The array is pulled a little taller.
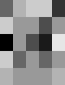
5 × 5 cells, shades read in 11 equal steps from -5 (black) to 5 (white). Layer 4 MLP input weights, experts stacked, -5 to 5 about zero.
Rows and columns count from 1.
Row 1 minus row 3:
4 1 5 7 -7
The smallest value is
-5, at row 3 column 1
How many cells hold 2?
3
